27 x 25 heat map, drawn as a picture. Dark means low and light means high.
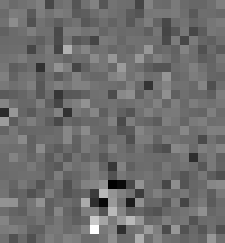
On average the colour sits 40% of the way up the scale. There are no regular stripes. In the bottom middle lies a patch that is rougher than the rest. The distribution is heavy-tailed on both sides. There is no overall slope. Values change most from cell to cell in the bottom middle. No row or column stands out.
